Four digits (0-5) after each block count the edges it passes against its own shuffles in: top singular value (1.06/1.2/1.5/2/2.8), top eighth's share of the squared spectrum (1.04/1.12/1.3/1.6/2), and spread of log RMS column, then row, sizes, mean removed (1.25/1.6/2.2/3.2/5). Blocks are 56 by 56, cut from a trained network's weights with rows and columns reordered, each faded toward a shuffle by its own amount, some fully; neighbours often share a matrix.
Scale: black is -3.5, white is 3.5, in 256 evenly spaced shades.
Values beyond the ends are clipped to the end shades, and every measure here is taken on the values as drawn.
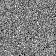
0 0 0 0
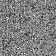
1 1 0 1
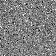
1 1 0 0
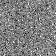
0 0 0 0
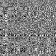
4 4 1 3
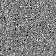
1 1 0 0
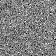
1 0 0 0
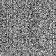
3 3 0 1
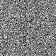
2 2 0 0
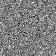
0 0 0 0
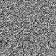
3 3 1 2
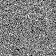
0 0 0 0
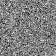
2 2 0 0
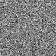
2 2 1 0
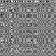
4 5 2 2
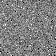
0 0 0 0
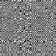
4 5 2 2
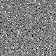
1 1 0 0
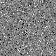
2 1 0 0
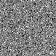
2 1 0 0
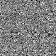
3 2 0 1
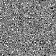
3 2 0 1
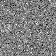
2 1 0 0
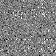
3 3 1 1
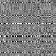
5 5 1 3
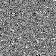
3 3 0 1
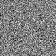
3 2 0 0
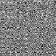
4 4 1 2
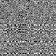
4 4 1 3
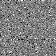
3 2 0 1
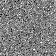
0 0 0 0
